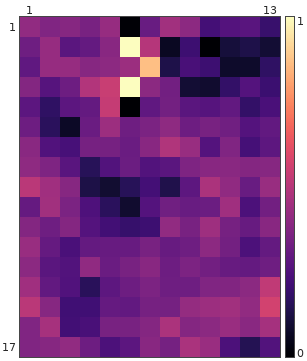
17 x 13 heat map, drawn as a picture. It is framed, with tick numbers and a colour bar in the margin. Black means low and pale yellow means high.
Odd patch: rougher, in the top middle. Odd rows or columns: none. Ninth with the lowest average: top right. Average level on the scale: 30%. Calmest part: bottom middle. Mirror symmetry: none. Stripes: none. Roughest part: top middle. Histogram: skewed, a long tail of high values.
